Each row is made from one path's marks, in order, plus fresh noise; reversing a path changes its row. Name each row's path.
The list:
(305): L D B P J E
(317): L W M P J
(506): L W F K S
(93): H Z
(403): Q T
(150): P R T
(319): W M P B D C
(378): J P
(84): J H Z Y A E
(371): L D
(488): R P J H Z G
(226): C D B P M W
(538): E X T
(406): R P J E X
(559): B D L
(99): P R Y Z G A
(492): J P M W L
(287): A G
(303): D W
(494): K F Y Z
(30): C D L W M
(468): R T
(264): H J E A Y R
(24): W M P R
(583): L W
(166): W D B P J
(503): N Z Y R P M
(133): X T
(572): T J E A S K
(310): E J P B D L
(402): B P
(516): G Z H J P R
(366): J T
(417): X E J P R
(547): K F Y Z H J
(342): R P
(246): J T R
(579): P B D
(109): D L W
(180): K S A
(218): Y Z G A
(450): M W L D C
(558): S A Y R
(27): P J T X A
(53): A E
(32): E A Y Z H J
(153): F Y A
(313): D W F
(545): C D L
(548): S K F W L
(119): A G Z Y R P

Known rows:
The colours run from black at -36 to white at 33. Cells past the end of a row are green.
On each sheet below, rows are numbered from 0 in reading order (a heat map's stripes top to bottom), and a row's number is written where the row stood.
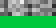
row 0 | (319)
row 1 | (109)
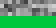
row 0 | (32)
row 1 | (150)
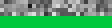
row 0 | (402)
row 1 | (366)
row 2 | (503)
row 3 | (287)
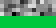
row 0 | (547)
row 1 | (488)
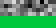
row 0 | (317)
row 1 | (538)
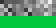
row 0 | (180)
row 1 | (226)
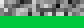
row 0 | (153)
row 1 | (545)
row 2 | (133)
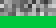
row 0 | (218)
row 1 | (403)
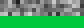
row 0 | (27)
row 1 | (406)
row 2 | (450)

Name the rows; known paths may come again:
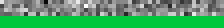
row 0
(313)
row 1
(27)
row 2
(226)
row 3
(119)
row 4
(494)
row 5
(32)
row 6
(366)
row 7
(287)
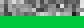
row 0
(24)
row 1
(53)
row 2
(246)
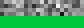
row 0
(450)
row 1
(492)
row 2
(558)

